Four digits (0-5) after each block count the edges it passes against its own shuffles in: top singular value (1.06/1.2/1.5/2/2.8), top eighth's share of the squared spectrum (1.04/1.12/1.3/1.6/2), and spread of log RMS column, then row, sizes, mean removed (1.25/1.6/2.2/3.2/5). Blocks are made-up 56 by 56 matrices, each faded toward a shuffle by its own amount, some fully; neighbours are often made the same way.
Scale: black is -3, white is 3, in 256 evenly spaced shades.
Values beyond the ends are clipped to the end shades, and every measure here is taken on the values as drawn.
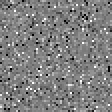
0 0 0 0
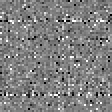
3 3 1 2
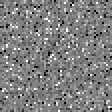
0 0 0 0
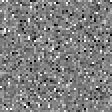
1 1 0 0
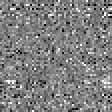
3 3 1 2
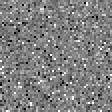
0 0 0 0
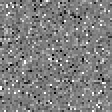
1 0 0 0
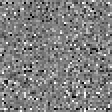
3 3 1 2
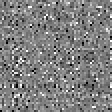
4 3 1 1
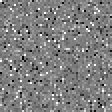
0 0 0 0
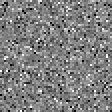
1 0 0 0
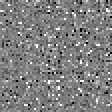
1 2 1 2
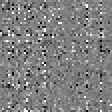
2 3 3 2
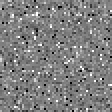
0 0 0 0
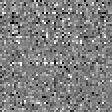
2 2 2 2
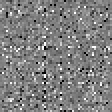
2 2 2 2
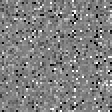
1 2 2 1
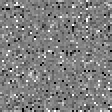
1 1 1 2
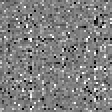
2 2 2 2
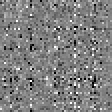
2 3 3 2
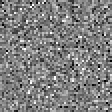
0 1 1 0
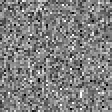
1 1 2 0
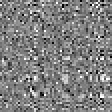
4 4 2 2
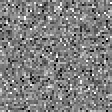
2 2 0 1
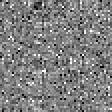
3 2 1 0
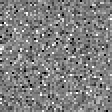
2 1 0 0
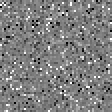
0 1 0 0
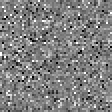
2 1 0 0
